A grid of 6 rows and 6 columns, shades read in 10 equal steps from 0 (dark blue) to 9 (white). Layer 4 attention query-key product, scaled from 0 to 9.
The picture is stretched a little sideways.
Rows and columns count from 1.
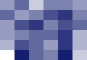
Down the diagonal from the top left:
5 5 1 3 1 7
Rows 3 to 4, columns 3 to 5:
1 4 2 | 3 3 1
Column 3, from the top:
7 4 1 3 3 3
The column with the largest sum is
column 1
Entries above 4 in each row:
3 1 1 2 3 2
